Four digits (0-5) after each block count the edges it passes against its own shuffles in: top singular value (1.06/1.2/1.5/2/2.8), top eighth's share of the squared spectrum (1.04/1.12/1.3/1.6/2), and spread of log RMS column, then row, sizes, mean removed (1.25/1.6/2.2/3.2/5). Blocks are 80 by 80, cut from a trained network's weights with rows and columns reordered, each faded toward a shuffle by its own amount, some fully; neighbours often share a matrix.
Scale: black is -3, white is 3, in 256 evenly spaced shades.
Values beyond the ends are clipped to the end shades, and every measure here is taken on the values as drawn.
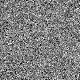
1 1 0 0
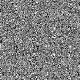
2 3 2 0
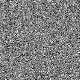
1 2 1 1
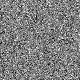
0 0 0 0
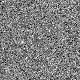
0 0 0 0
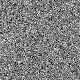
0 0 0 0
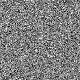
2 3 0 1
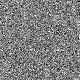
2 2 0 1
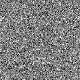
3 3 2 1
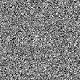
3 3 1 2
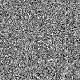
3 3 1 1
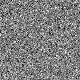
0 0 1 0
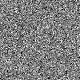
2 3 0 1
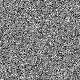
0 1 0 0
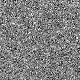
1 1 0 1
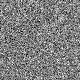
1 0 0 0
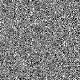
2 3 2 1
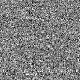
2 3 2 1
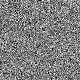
1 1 0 0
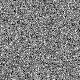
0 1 0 0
